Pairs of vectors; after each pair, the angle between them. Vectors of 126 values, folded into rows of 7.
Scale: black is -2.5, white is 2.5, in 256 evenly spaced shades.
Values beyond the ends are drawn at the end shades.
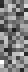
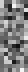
partly opposed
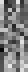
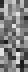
partly opposed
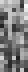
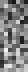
partly opposed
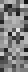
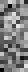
partly aligned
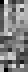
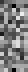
orthogonal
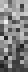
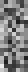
orthogonal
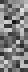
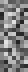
partly opposed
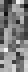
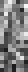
nearly opposite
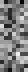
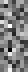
partly opposed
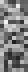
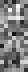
partly aligned
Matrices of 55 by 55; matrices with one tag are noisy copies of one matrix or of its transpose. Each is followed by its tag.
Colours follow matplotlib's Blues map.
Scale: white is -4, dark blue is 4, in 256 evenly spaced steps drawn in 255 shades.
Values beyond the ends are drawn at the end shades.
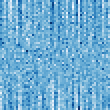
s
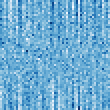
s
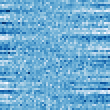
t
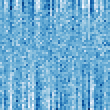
t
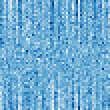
s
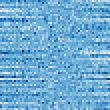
s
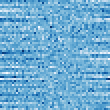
s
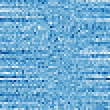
s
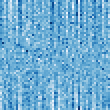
s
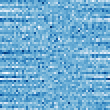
s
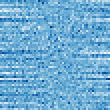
s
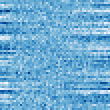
t
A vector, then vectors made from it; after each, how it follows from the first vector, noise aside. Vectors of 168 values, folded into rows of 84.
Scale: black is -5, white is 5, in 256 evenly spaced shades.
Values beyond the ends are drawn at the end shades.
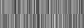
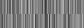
reversed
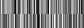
scaled up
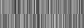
copied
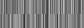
wrapped around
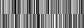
scaled up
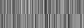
reversed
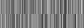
wrapped around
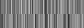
reversed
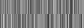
wrapped around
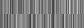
wrapped around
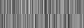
reversed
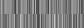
copied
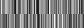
scaled up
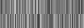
sign-scrambled
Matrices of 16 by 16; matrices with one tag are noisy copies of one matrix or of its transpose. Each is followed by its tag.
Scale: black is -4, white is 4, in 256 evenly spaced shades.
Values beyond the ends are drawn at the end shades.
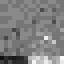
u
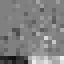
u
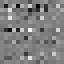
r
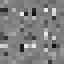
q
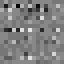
r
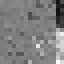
u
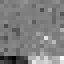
u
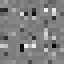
q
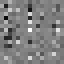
r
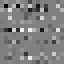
r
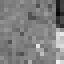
u
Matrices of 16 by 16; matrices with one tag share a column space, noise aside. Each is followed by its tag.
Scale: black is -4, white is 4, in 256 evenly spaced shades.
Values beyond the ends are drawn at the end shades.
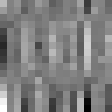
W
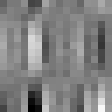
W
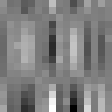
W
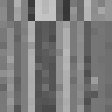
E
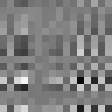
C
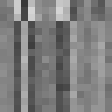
E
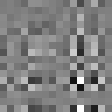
C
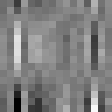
W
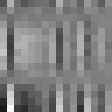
W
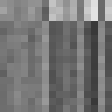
E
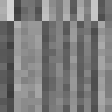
E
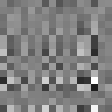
C
